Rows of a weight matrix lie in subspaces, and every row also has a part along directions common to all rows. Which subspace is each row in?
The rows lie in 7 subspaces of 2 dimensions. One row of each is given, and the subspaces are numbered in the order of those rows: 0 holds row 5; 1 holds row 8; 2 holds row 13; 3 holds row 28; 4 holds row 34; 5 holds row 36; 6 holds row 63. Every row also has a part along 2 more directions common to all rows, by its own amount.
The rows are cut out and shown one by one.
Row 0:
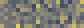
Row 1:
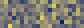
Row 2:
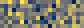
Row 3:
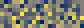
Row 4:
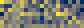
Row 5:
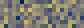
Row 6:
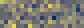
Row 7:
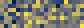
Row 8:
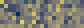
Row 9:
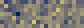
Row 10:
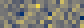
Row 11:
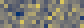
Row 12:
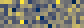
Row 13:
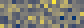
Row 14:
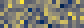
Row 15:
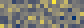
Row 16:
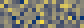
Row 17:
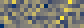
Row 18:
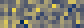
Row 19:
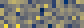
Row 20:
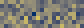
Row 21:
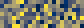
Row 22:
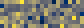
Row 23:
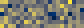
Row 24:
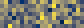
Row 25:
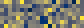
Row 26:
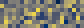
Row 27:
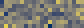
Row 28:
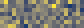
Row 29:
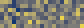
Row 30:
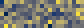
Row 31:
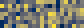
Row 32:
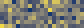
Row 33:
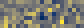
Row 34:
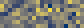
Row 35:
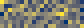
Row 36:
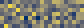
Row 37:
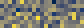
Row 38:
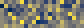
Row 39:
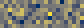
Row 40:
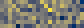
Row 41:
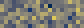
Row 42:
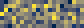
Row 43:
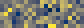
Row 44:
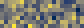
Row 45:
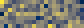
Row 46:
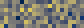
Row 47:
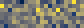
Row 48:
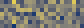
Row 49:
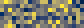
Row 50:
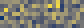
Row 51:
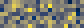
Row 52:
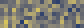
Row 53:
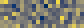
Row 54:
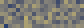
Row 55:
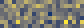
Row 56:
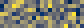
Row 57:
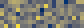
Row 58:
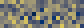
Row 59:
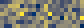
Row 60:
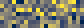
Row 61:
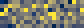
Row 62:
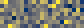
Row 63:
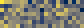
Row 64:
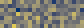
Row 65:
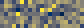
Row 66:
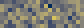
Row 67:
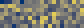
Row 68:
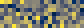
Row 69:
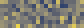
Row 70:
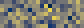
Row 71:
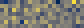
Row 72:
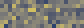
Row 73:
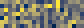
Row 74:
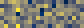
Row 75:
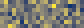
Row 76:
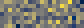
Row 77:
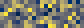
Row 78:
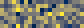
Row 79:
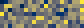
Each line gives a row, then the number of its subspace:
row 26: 3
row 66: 4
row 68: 5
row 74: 6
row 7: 5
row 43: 4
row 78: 6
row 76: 2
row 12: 3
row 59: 1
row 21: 1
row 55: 1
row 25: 0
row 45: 6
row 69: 2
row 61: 0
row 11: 1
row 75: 3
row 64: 5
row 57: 6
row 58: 5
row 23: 0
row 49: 2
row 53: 2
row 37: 5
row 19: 6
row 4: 6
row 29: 5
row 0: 2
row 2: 3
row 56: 4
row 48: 5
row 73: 0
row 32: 2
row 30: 6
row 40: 2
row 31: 0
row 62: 3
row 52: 3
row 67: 5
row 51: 4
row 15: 2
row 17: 2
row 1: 3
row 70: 4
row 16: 1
